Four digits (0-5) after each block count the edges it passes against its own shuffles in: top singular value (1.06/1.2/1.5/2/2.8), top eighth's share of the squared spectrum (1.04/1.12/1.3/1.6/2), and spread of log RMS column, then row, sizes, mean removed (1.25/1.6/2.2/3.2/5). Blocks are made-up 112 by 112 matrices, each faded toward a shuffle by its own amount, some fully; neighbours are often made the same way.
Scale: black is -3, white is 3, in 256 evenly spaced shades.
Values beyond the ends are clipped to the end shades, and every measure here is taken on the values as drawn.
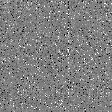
3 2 1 0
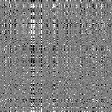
5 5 4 3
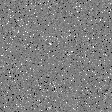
0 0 0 0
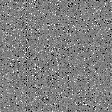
4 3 2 1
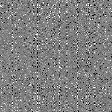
5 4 3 2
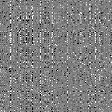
5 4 3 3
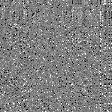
4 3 2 1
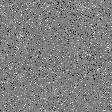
0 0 0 0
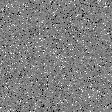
0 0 0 0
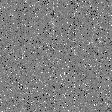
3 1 0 0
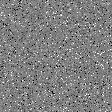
0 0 0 0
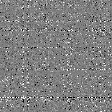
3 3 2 3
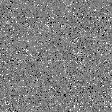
1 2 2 2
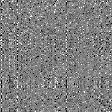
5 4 3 2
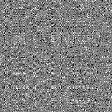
4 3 2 2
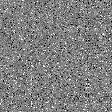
3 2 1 0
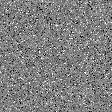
2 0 0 0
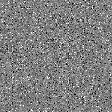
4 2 1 0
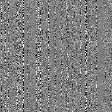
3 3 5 0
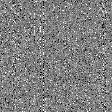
2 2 3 0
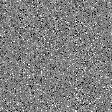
1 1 1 0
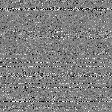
2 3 0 4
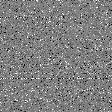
2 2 0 2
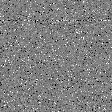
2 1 0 1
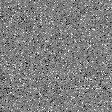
1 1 0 1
